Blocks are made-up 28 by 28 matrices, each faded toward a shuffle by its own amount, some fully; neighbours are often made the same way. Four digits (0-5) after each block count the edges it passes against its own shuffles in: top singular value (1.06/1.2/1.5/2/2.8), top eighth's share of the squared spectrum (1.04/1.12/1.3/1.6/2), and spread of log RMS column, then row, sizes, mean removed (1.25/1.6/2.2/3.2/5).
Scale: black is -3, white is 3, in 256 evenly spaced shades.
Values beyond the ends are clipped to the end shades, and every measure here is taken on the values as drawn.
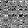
4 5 2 2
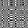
4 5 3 3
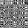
4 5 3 3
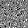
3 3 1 0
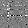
3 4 1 2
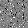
1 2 1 0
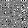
2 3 2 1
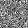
0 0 0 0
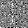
2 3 2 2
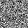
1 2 0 0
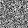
0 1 0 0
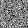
0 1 0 0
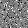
0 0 0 0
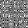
3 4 2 1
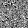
0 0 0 0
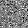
2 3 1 0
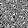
0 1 0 0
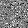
0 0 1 0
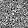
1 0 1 0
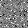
2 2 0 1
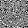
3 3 0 1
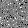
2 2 0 0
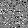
2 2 0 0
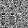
3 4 1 1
